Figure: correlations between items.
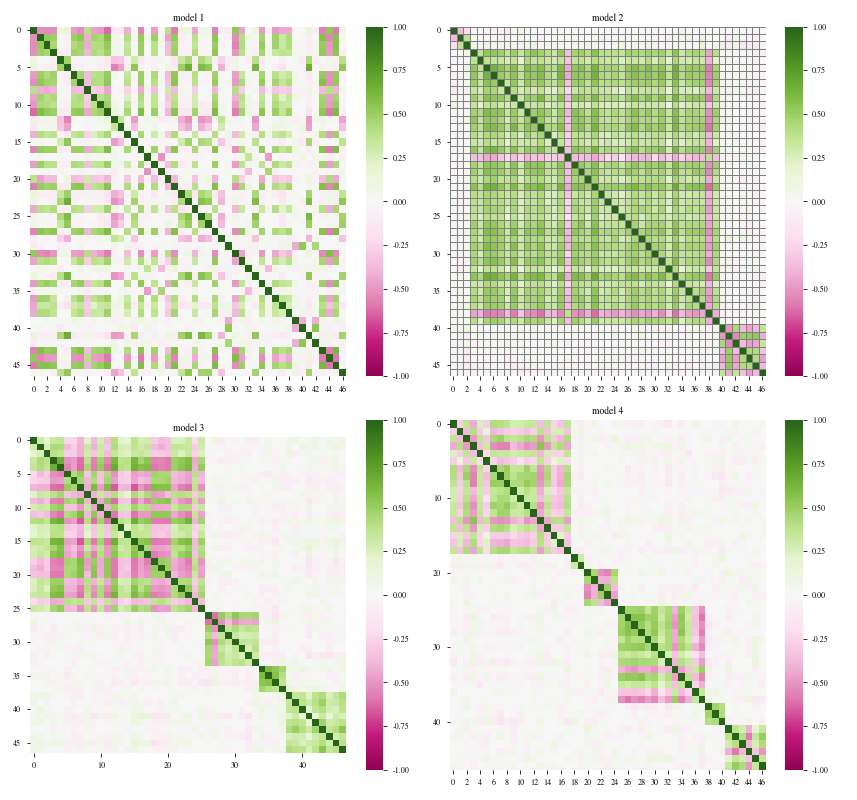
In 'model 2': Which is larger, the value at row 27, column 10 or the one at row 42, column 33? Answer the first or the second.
the first
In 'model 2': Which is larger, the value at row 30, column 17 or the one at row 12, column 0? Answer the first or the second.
the second
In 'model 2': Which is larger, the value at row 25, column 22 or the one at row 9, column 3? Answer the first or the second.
the second
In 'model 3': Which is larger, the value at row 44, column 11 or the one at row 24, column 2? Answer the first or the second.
the first
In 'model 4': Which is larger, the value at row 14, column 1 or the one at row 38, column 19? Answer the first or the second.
the second
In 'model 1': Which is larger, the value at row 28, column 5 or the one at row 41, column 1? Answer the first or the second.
the second
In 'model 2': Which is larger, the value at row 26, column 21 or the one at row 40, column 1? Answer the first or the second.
the first
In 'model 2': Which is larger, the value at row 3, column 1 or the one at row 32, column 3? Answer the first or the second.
the second
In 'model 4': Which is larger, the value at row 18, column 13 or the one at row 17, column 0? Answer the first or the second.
the second
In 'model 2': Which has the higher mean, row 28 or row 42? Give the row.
28
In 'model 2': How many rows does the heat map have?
47
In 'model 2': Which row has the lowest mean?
38
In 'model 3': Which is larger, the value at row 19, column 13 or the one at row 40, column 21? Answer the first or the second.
the second
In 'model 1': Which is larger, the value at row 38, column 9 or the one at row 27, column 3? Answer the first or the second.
the second
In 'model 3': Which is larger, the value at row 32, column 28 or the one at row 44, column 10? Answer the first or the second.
the first
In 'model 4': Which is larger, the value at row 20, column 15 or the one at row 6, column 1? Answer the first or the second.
the first
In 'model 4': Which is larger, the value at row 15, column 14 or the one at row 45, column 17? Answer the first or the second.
the second
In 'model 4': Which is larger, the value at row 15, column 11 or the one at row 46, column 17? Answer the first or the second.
the second
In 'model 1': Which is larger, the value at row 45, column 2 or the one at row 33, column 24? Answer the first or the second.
the first
